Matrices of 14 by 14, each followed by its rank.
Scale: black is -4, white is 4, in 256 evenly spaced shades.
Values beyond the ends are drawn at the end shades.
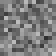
full rank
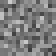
full rank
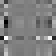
one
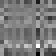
two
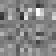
three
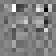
two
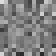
three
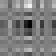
one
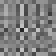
two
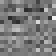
three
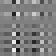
one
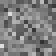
full rank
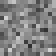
full rank
